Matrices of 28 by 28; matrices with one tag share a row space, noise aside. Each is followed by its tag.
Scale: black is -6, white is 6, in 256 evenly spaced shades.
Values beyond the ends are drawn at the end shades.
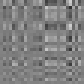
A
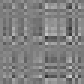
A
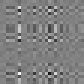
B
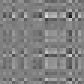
A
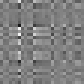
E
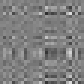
A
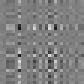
B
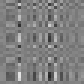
B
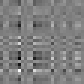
E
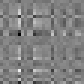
E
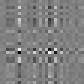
B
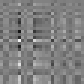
E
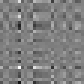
E
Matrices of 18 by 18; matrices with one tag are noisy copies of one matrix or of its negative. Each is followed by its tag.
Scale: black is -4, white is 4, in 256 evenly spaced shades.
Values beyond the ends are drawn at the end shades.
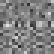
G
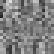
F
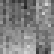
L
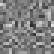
G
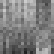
L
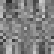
F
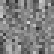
F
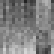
L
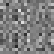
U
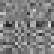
G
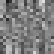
F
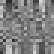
F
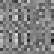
U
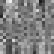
F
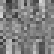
F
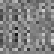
U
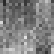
L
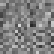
G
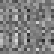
U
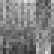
L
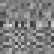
G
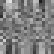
F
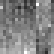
L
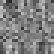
F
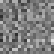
U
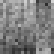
L
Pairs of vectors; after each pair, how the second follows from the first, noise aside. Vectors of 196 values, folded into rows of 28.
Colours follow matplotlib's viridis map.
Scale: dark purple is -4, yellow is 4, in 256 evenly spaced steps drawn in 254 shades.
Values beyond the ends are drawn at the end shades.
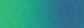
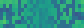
sign-scrambled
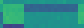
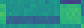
reversed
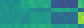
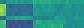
reversed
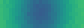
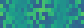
sign-scrambled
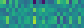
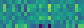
reversed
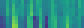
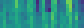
reversed
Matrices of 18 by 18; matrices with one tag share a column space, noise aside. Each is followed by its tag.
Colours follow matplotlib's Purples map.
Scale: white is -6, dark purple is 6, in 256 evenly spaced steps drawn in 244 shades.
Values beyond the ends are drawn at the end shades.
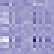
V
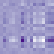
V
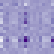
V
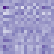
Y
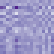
Y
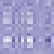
V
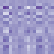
Y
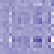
V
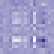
V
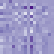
Y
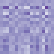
Y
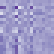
Y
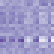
V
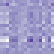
V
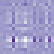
V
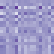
Y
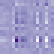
V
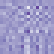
Y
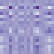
Y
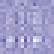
V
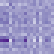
V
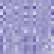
Y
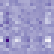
V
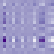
V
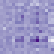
V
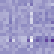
V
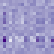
V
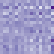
Y
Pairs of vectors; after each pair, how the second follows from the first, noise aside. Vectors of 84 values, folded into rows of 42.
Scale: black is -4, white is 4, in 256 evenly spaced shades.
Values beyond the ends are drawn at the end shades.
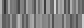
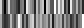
scaled up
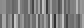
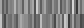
wrapped around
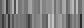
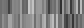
wrapped around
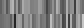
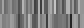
wrapped around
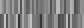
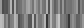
wrapped around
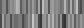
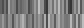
wrapped around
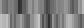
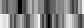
scaled up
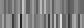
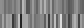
copied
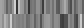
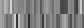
wrapped around
